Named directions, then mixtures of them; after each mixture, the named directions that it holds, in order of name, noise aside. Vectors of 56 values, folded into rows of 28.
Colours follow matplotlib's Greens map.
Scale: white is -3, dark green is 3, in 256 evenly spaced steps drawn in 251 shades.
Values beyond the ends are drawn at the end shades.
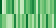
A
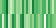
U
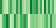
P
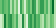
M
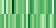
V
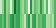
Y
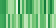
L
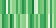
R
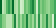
A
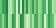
L, U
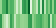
P, Y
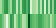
P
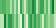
M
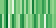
U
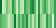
A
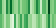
M, R, Y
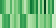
L, P
